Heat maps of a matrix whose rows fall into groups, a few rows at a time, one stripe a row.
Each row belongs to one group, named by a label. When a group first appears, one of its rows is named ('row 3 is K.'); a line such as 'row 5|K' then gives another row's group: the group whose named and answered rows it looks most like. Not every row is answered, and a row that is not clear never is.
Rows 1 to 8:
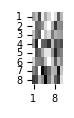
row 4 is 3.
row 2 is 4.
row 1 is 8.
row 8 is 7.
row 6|4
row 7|7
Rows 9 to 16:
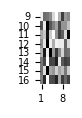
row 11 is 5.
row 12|8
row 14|3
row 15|8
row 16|3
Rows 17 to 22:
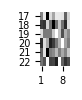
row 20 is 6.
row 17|8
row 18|7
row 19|4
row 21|8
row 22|3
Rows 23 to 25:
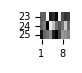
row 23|3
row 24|5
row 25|6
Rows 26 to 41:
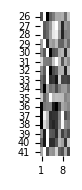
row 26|8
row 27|4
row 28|4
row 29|5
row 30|7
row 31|4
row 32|7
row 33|3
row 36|6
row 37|6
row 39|3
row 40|7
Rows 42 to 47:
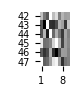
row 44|5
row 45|4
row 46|6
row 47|4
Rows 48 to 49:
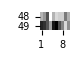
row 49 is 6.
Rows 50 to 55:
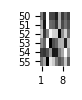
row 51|3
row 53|7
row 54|6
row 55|5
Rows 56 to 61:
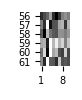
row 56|6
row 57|7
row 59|8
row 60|5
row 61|3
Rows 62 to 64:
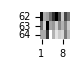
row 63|8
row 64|8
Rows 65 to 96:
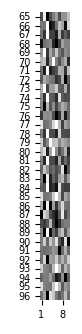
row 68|6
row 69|5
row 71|7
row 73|5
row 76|6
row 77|4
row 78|3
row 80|5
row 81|3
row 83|7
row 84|3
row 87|6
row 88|6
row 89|7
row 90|5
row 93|4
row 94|6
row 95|4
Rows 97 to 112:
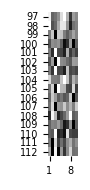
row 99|5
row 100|6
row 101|3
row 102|5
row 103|3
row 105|5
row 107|8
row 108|6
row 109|6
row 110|3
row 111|7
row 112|7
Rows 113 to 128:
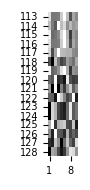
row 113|4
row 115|4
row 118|7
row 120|3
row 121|7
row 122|5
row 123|6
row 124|6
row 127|7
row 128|6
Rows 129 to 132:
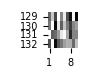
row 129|5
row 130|5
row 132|8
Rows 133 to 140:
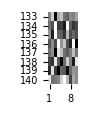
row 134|3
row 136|5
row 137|5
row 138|7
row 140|4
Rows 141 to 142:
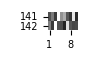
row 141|5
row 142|3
